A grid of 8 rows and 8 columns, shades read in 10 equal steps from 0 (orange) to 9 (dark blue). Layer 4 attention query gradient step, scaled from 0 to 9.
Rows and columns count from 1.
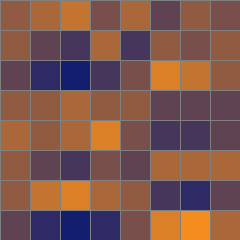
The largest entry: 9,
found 2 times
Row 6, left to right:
4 6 7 5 6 3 3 3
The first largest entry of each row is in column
6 3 3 6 6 3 7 3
